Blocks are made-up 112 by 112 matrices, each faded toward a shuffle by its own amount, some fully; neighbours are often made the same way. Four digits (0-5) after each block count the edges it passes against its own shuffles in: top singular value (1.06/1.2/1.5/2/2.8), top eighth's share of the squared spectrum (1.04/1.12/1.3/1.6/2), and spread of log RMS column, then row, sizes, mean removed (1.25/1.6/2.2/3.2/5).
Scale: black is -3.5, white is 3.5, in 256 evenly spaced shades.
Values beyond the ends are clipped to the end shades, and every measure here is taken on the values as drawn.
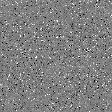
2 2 1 2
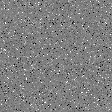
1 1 0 1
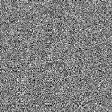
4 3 2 2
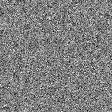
2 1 0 0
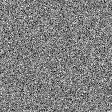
0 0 0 0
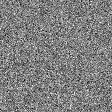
0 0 0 0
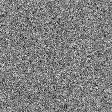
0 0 0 0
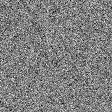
0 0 0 0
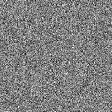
3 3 1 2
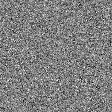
1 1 0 0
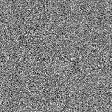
3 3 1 1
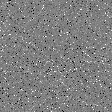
2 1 0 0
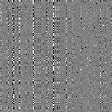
5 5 4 2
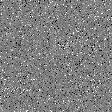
3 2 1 0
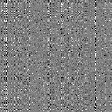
5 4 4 2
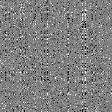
5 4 3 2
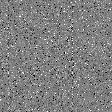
3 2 1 0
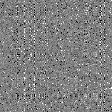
4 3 3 1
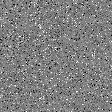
0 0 0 0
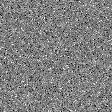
1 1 0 0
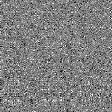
4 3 2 2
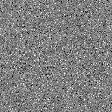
3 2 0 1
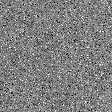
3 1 0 0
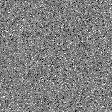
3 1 0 0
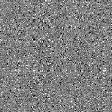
4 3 2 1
